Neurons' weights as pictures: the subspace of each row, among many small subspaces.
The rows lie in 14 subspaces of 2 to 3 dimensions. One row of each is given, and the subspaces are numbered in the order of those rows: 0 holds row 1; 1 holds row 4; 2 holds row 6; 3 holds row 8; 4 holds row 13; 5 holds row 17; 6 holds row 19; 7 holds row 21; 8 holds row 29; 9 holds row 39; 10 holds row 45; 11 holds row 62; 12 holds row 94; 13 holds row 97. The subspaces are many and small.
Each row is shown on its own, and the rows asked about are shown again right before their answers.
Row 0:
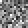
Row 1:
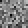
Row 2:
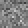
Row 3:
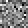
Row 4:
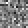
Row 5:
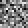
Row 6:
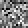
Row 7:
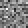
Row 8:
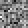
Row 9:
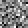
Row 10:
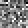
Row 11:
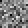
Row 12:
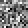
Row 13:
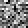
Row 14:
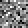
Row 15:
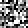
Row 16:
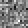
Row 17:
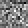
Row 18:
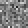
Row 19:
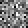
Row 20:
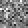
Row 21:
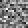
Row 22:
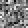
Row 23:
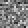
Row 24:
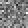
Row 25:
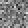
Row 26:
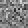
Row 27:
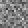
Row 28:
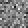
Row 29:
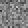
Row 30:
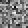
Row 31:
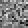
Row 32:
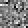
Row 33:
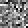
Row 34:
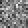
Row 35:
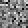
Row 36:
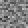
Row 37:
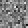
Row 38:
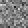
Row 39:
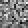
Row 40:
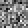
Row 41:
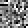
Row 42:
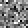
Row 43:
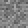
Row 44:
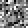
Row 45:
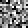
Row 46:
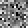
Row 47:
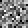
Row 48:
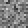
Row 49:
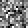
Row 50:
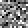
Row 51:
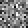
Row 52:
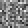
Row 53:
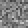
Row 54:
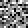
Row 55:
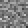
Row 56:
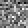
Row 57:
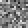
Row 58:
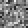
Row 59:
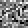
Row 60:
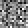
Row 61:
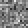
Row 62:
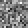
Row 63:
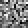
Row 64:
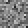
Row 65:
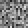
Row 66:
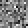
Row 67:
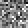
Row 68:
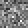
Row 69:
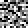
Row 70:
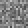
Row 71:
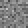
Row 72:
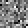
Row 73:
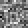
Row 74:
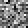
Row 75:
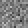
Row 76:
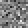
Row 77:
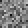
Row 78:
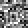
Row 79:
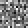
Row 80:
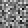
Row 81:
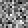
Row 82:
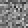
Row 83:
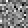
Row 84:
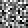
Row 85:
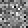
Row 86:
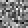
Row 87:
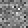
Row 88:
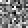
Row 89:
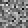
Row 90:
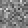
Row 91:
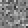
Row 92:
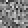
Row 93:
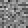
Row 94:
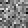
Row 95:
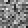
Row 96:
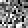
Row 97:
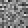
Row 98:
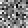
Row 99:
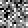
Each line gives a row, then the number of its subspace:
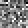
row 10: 1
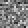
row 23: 5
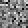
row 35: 1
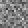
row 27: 7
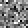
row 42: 2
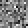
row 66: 2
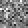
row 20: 12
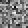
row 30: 10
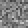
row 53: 9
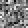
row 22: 3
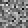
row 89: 8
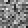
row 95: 4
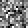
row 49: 3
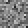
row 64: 4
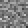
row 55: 7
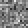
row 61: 11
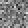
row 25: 12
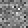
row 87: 6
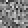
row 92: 9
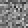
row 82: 5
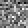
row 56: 5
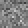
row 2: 2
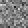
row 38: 7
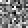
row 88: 10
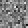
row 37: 2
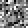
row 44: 3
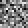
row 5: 7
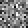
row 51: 6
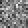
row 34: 6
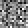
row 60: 8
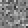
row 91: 11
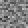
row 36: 7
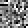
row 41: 5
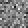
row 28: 12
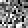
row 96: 0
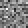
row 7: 13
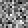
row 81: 0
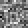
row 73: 3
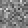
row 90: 12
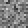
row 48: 4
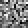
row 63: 9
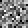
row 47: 0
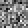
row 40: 11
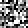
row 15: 11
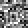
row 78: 3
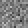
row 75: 0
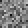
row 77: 0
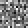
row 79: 1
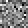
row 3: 13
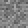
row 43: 4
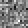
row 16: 11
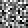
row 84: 8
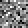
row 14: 10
